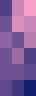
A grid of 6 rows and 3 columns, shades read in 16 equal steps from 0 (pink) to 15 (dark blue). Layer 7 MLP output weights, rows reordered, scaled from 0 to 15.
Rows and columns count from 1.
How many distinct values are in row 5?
2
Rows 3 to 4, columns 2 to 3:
9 4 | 6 11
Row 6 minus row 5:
1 3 5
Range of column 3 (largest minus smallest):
15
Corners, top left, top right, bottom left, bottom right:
11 0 10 15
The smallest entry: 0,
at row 1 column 3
